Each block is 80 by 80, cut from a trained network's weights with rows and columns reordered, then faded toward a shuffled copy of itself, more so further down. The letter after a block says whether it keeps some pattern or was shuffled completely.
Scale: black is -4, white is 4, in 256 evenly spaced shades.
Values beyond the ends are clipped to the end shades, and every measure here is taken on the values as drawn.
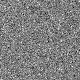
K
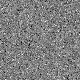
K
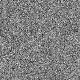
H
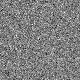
K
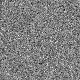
K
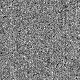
H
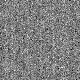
H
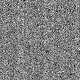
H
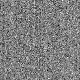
H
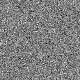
K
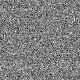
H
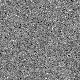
K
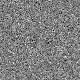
K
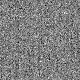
H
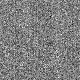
H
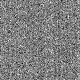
H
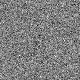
H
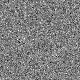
K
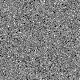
K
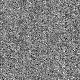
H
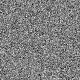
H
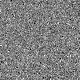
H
